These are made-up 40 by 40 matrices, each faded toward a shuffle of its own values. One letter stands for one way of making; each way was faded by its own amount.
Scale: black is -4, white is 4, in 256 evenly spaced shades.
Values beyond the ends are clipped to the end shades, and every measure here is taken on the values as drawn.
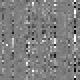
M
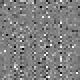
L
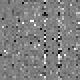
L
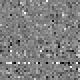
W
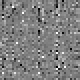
L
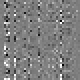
M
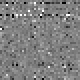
W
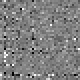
W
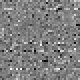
W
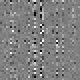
M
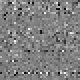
W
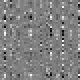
M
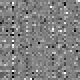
L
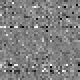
W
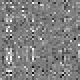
L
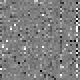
L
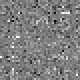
W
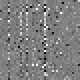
L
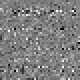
W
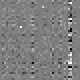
M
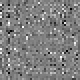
L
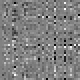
M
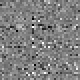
W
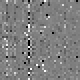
L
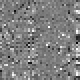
L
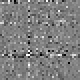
W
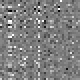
L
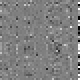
M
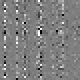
M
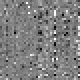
L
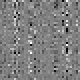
M
